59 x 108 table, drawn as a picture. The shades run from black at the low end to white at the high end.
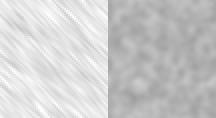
It is made of 1 by 2 panels. Panel 1,1: very high, slanting down to the right, faint in contrast. Panel 1,2: high, blotchy, faint in contrast.
